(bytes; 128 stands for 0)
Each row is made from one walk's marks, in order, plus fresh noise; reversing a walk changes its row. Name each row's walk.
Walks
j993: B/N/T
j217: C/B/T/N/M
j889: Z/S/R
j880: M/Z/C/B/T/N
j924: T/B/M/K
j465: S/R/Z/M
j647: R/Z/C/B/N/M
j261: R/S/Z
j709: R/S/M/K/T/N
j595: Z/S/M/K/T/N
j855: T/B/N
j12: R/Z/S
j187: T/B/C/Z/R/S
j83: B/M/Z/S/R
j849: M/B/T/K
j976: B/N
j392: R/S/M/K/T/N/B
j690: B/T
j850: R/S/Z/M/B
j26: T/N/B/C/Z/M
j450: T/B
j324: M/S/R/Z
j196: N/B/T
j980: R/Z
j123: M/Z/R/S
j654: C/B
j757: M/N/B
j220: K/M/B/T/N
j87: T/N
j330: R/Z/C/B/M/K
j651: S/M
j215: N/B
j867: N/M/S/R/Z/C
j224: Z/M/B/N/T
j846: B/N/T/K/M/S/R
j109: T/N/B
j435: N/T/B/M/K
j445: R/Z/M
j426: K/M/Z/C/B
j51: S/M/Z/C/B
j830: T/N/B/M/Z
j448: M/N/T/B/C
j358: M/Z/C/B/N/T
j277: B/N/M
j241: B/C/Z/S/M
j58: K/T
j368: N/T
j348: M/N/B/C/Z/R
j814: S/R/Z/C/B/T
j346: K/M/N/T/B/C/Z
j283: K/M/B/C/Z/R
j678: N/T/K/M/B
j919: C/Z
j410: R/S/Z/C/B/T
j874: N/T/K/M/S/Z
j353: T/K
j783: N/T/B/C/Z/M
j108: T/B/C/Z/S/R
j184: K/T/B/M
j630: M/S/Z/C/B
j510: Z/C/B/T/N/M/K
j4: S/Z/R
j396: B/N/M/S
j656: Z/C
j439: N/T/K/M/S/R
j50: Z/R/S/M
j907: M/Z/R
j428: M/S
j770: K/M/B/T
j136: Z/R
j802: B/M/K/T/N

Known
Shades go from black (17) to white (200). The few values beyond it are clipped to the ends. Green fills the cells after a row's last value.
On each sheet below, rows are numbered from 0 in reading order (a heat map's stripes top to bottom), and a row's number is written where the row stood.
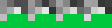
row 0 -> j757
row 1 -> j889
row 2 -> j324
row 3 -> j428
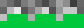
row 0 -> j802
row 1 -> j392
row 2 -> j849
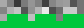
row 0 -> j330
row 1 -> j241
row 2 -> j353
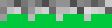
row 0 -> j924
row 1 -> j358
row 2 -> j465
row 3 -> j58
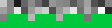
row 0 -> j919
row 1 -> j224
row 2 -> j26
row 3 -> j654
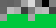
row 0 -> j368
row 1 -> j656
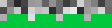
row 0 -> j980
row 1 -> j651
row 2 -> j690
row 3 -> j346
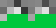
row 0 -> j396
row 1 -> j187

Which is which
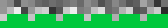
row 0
j277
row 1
j4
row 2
j855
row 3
j880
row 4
j439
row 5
j12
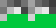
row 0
j83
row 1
j907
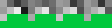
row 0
j136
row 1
j108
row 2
j123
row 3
j510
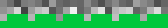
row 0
j51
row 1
j814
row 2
j109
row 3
j846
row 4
j770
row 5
j830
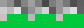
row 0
j184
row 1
j647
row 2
j348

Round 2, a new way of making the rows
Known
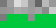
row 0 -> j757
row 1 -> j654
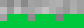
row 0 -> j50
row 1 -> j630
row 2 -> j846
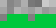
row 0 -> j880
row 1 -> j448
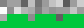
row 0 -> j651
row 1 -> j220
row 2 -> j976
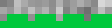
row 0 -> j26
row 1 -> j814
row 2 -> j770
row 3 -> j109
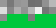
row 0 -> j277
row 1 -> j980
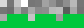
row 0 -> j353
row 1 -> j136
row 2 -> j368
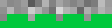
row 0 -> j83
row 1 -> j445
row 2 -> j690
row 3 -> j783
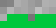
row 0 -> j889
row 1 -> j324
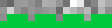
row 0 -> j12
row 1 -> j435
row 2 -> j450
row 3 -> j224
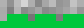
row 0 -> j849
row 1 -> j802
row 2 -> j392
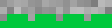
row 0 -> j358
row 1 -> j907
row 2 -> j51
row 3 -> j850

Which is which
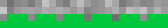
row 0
j217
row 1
j348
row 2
j346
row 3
j830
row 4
j396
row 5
j647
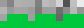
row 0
j283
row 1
j678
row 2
j87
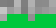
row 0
j465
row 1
j874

